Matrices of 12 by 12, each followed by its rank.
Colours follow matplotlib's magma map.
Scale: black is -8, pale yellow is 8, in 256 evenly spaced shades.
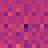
two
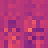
two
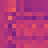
two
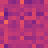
two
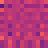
two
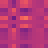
one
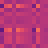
one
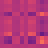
one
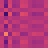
one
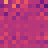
two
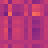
one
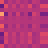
one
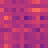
two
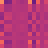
one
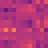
two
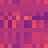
two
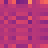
one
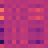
one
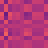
one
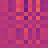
one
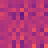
two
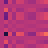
one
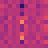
two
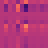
one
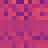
two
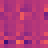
two
